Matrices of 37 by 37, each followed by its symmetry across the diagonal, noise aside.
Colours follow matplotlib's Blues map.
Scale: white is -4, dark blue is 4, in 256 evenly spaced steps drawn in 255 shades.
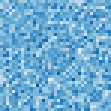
symmetric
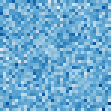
symmetric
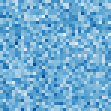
antisymmetric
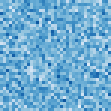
neither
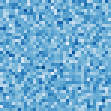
antisymmetric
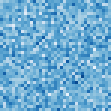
symmetric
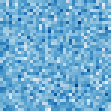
neither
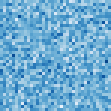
antisymmetric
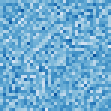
symmetric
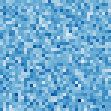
neither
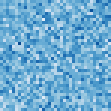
antisymmetric
